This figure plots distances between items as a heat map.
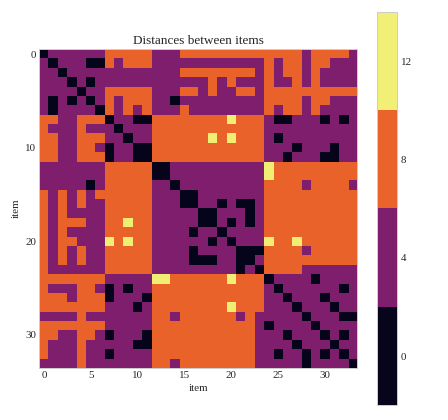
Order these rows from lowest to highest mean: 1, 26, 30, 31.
1, 31, 30, 26
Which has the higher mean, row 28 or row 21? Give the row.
21
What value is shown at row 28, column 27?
4
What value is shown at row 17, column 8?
8
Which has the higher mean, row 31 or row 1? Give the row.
31
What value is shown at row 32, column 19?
8
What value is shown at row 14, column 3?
4
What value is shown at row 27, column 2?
8
